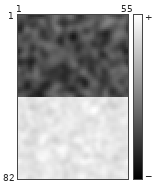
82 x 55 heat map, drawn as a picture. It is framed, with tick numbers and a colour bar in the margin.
It is made of 2 by 1 panels. Panel 1,1: low, blotchy. Panel 2,1: very high, blotchy, faint in contrast.
